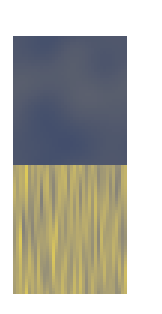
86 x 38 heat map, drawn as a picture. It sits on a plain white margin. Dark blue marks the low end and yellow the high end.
It is made of 2 by 1 panels. Panel 1,1: low, smooth, faint in contrast. Panel 2,1: high, streaked downward.
